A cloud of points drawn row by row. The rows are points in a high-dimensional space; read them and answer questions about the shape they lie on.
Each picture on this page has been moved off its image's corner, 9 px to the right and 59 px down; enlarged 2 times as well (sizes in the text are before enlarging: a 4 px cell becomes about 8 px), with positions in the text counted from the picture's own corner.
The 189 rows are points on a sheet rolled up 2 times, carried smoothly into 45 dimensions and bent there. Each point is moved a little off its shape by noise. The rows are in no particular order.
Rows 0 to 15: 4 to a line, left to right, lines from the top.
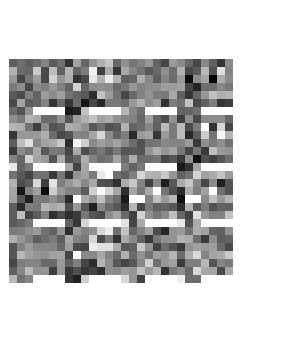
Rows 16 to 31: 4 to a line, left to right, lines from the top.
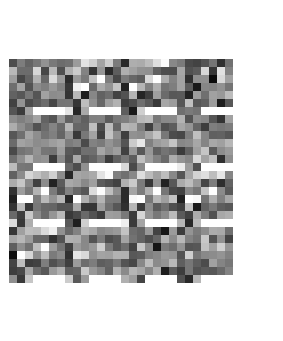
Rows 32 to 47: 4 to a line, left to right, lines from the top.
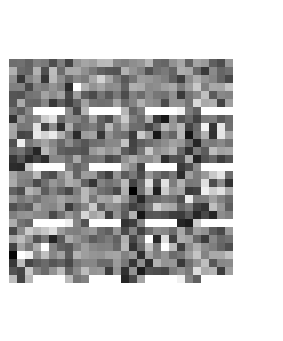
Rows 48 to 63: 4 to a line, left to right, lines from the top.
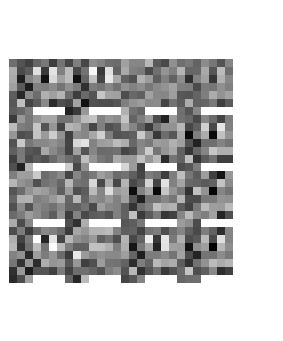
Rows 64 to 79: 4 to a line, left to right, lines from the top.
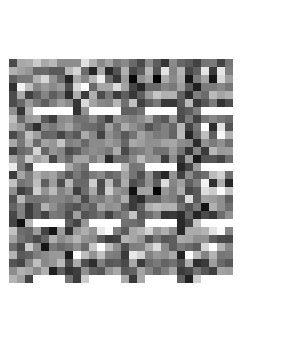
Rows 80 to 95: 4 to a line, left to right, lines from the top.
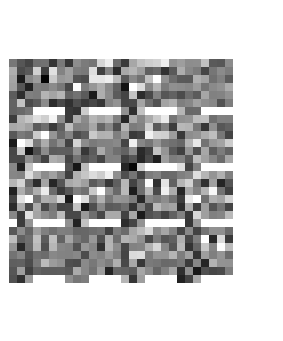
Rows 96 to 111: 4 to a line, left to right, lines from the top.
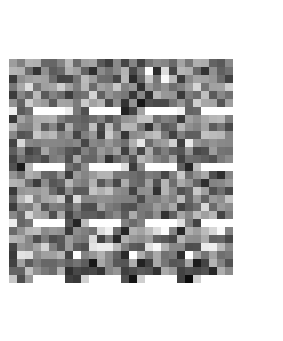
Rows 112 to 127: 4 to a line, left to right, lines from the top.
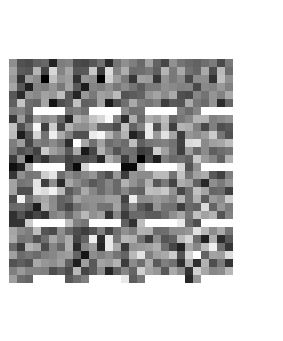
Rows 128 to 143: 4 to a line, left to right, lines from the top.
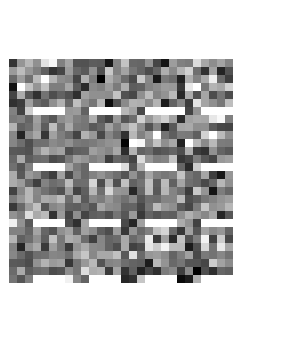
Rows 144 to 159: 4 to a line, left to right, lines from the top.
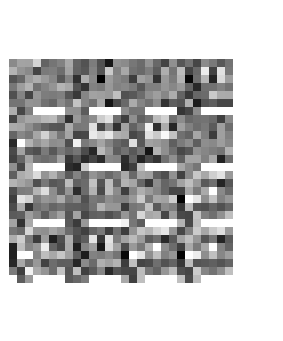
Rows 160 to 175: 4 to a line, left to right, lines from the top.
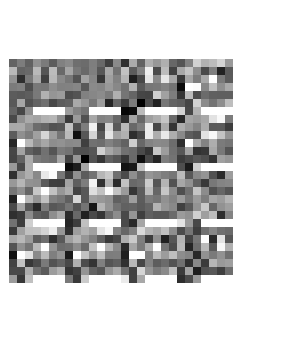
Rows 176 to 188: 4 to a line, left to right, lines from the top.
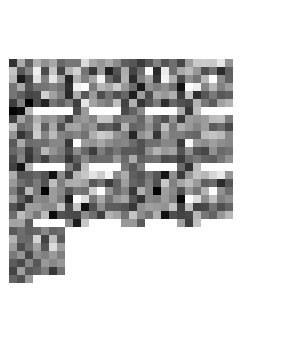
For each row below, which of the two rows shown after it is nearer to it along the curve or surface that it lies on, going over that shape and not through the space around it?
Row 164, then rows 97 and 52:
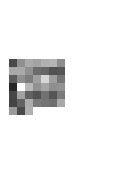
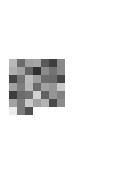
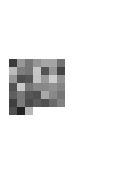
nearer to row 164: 52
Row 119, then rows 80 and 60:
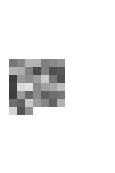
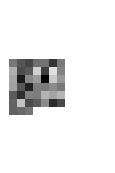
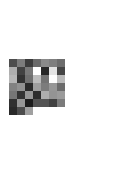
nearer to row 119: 80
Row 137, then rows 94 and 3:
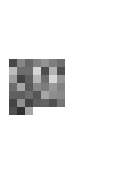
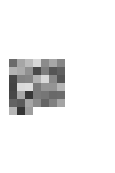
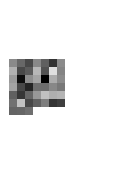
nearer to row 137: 94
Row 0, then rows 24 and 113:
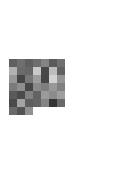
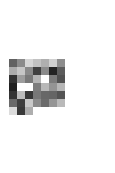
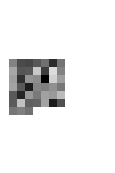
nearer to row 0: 113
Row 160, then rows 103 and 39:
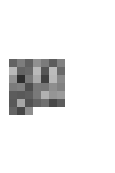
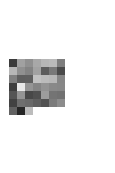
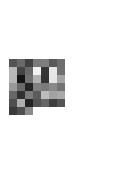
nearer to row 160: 103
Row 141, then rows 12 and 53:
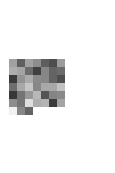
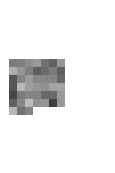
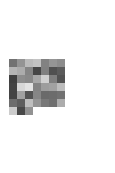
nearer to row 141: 53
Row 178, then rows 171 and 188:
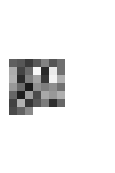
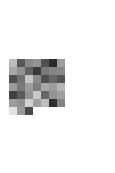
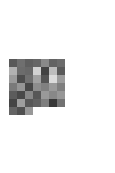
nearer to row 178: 171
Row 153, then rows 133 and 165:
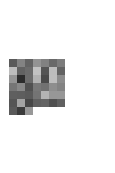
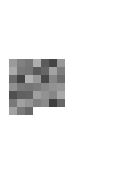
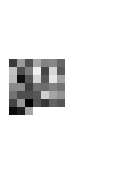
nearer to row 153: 133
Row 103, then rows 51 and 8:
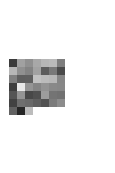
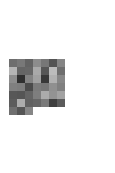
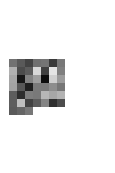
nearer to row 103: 51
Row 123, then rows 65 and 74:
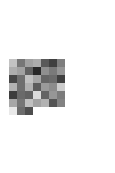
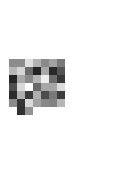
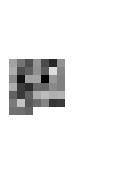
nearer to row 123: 74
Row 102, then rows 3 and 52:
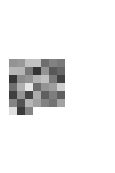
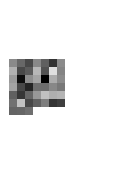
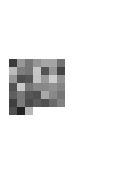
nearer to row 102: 52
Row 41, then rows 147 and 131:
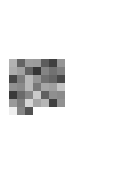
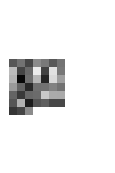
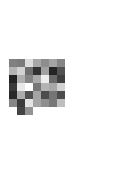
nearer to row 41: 147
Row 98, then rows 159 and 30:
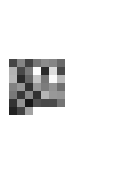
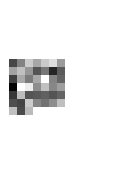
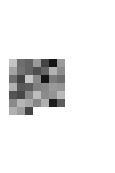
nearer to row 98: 30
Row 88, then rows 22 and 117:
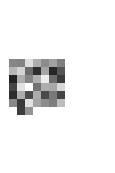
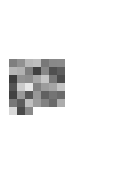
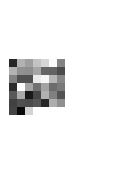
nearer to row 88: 117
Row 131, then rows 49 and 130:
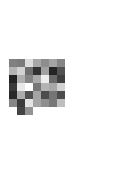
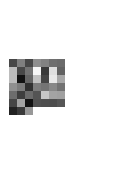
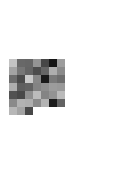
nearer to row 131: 49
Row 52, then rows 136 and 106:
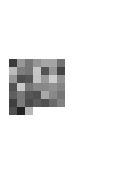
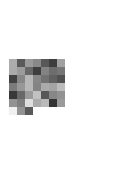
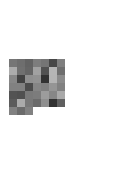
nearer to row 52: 106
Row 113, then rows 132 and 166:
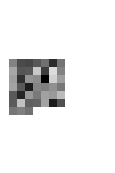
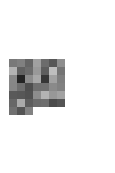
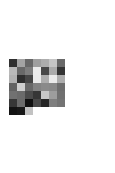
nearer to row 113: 166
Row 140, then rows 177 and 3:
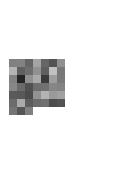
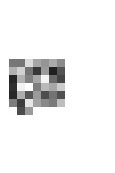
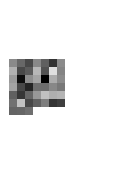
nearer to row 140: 3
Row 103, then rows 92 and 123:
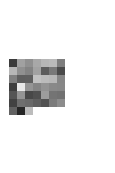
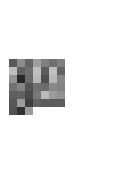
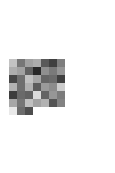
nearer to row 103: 92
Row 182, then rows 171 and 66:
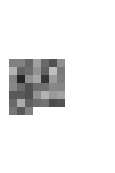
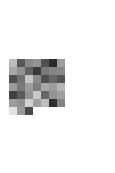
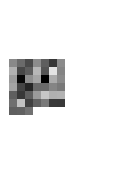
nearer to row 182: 171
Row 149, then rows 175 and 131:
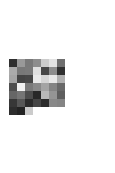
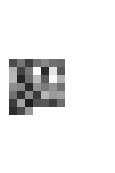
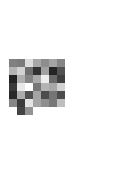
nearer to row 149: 175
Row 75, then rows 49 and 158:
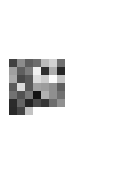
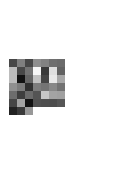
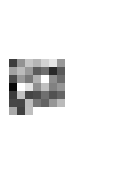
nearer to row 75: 49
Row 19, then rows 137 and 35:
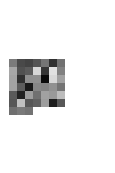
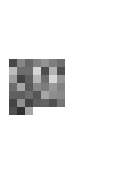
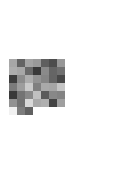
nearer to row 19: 35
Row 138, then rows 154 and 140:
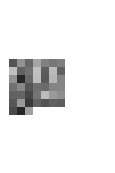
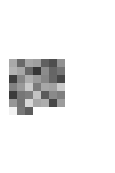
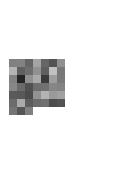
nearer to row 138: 140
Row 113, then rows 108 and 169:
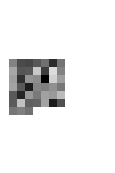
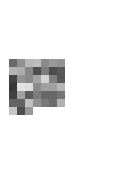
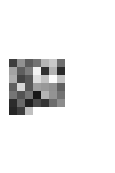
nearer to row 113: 169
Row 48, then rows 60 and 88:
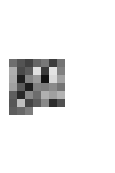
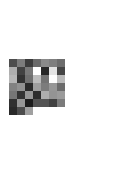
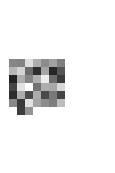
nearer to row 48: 60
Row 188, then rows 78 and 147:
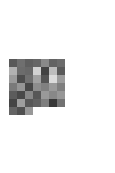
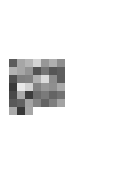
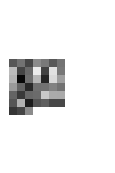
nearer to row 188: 78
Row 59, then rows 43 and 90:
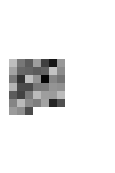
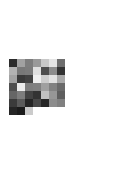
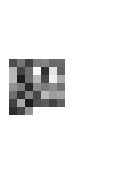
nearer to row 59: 90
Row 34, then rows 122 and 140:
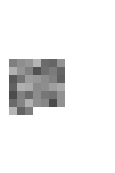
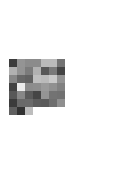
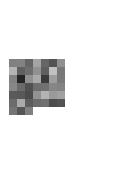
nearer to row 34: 140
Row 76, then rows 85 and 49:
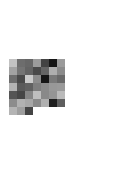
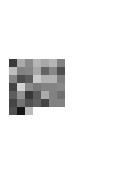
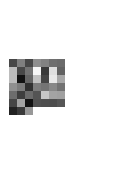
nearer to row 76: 49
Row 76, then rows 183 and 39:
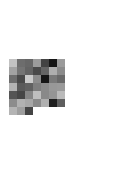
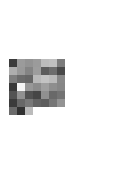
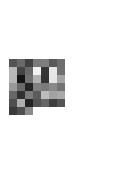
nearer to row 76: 39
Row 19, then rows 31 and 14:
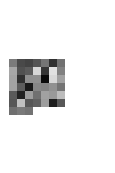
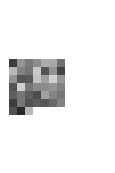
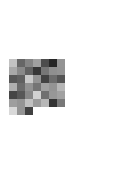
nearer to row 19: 14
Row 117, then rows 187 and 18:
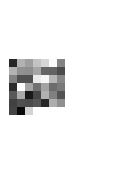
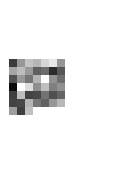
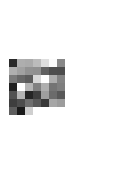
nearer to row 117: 18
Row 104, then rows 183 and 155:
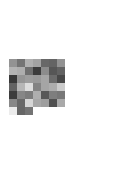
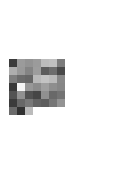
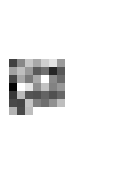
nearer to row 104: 183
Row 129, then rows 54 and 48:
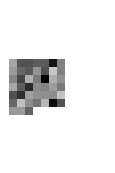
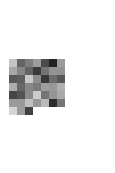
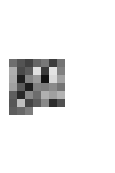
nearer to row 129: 48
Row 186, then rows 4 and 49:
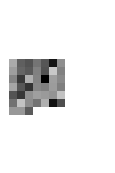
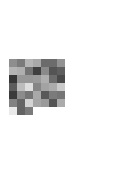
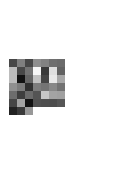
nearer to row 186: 49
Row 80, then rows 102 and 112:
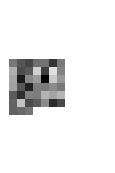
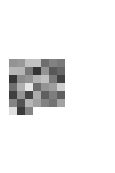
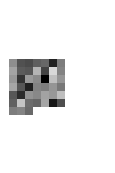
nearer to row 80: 112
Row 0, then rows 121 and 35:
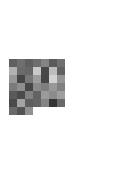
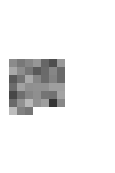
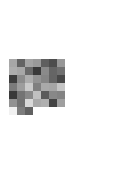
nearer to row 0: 121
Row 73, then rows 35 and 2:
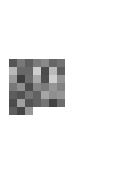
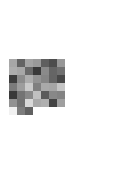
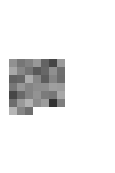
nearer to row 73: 2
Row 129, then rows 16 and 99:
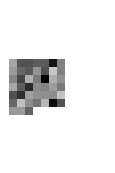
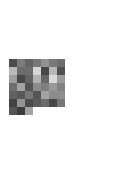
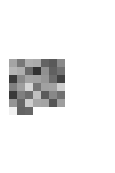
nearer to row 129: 99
